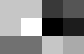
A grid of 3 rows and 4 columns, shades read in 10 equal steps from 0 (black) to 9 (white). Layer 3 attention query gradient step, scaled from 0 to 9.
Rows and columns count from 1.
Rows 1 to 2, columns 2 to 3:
7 2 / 9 0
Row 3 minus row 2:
-3 -5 7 5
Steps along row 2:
up down up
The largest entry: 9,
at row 2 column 2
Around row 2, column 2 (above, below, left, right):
7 4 7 0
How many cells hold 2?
1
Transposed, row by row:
7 7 4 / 7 9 4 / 2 0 7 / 3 1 6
